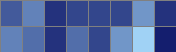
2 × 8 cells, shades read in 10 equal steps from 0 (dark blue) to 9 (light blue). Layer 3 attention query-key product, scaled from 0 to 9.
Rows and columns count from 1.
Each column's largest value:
5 5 1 4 2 6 9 1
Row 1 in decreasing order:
6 5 3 2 2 2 1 1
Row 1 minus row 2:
-2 1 0 -2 0 -4 -3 1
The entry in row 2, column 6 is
6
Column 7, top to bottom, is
6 9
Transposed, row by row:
3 5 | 5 4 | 1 1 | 2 4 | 2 2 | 2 6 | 6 9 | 1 0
